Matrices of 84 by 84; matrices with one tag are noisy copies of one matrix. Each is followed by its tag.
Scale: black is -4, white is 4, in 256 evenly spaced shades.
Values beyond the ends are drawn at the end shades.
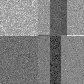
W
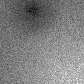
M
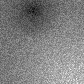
M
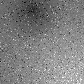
M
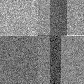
W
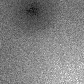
M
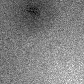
M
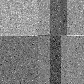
W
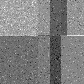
W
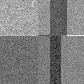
W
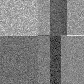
W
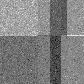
W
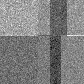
W
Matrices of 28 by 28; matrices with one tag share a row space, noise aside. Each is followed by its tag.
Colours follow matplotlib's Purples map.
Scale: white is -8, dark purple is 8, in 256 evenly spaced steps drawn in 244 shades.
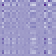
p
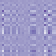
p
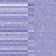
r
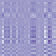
p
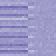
r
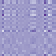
p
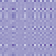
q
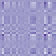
p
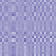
q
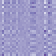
p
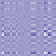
p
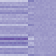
r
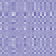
q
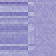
r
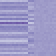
r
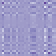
p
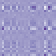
p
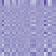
p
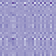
q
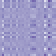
p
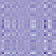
p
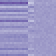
r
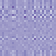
q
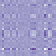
p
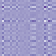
p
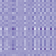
q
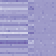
r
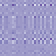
q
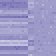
r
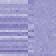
r
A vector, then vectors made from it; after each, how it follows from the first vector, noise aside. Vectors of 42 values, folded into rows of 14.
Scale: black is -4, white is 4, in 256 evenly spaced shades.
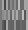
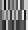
scaled up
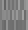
shrunk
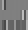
partly zeroed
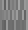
shrunk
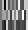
scaled up
